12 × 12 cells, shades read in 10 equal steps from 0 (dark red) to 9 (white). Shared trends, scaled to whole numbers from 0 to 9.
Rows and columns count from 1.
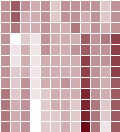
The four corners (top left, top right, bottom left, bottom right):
5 5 4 3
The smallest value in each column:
4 3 5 6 5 6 5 4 0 4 4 2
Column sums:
56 74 67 93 71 76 69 70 32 57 74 38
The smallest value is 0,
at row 12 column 9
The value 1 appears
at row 9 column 9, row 10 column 9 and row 11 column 9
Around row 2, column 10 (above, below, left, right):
5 5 6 7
